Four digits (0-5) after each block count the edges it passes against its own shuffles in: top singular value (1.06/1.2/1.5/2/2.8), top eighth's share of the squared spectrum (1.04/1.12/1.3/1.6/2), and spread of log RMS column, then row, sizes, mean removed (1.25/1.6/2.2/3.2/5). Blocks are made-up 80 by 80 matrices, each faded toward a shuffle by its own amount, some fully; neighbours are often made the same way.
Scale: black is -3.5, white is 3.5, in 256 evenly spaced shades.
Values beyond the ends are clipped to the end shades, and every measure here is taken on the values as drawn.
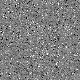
2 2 1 0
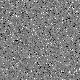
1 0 0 0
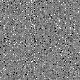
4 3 2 1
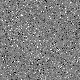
0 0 0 0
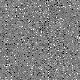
3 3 1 0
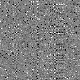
4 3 2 2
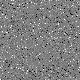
1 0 0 0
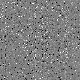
3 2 1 0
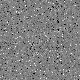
1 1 0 0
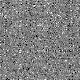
3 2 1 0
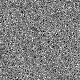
0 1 0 0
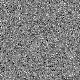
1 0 0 0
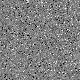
1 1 0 0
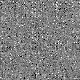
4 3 1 1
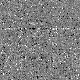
3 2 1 1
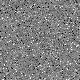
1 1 0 0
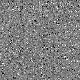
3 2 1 1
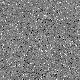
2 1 0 0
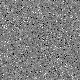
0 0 0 0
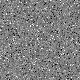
0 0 0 0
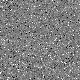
0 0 0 0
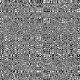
5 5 3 3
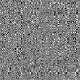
4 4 3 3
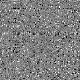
4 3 1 2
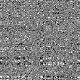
4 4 2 2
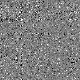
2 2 2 2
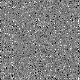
2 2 2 2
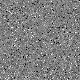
0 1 0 0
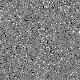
0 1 0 1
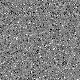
0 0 0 1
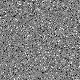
0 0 0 1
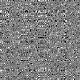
4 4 2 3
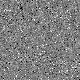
2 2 0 0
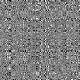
4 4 3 3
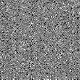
3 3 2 1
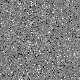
1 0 0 0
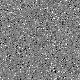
2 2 0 0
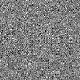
4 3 1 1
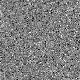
2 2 0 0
